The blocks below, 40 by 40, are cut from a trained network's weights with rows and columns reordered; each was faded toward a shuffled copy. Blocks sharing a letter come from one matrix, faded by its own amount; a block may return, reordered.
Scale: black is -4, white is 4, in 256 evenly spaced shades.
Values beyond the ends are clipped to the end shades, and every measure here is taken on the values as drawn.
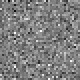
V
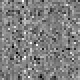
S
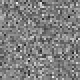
V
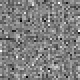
S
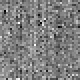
S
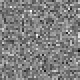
V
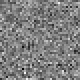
V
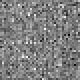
S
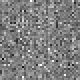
S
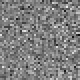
V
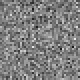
V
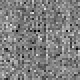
S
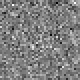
V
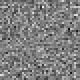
V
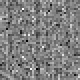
S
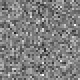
V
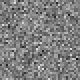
V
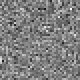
V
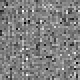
S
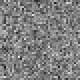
V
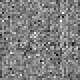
S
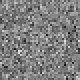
V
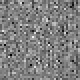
S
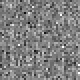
S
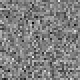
V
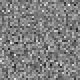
V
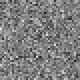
V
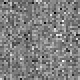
S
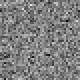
V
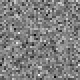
V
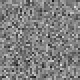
V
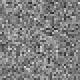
V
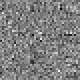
V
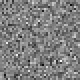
V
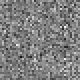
V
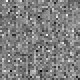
S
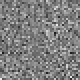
V
